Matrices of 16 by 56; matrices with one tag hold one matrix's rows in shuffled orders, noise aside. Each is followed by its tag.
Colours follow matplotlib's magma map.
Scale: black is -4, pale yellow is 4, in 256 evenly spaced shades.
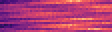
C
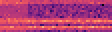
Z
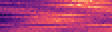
C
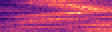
C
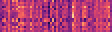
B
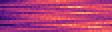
C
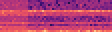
Z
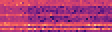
Z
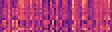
B
